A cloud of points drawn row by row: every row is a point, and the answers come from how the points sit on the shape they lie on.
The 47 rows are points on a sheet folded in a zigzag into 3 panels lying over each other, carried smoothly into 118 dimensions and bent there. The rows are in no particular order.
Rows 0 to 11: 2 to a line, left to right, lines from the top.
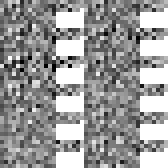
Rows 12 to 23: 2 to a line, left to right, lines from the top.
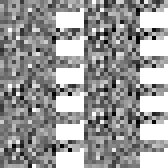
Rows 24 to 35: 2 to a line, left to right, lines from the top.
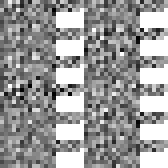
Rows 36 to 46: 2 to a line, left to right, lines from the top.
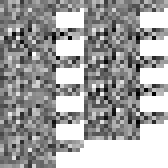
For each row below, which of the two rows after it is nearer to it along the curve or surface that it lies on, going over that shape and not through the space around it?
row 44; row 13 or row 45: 13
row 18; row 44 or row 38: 38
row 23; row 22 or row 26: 26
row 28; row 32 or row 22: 32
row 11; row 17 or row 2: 17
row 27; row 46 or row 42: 42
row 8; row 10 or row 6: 6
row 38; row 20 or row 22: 22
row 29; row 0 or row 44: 44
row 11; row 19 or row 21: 21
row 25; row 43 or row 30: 30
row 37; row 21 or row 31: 21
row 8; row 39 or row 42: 42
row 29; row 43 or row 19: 19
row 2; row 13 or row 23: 13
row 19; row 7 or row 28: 7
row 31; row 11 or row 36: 11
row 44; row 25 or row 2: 2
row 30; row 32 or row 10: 32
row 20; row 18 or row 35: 35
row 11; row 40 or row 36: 36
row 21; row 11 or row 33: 33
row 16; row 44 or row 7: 44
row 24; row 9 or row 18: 9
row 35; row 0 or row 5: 5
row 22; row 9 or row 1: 1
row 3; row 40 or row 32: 40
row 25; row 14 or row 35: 14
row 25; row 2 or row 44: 2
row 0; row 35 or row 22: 22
